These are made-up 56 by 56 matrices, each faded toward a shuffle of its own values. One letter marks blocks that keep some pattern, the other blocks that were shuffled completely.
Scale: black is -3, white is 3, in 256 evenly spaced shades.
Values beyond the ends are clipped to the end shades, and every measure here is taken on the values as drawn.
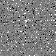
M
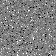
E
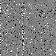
M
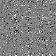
M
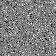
E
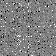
M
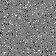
E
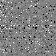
M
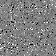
M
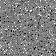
E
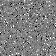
E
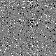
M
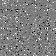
M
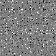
M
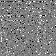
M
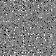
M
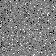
E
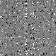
M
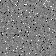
E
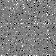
M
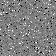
E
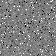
E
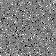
E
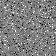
E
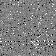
M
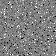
E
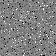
E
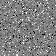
E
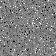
E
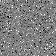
E
